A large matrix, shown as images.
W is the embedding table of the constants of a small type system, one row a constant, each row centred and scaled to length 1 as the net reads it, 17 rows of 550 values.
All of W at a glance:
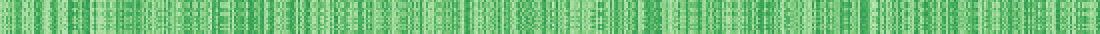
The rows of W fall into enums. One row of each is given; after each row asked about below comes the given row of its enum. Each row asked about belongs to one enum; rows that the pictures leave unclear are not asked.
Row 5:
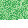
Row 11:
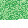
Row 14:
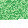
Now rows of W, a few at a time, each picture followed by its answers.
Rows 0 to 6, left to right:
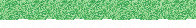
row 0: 11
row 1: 14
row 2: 14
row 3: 14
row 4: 11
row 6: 14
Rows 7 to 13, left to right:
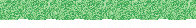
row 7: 14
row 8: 5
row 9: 11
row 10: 5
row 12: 14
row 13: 5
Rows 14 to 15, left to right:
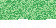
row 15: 11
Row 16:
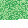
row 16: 11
